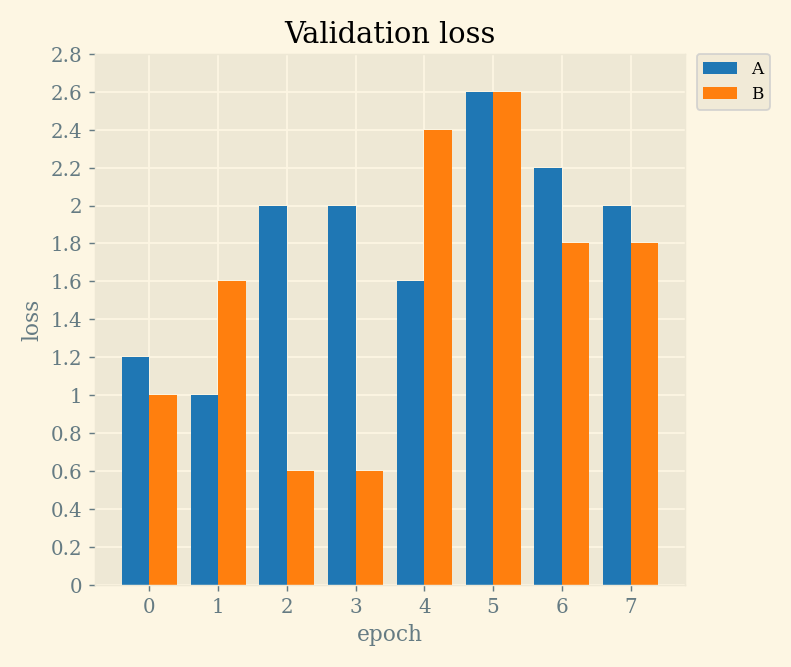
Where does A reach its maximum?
5
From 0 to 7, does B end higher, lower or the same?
higher
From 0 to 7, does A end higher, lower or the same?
higher
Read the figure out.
Title: Validation loss
x-axis: epoch, ticks 0 1 2 3 4 5 6 7
y-axis: loss, ticks 0 0.2 0.4 0.6 0.8 1 1.2 1.4 1.6 1.8 2 2.2 2.4 2.6 2.8
Legend: A, B
Values:
A: 1.2 1 2 2 1.6 2.6 2.2 2
B: 1 1.6 0.6 0.6 2.4 2.6 1.8 1.8
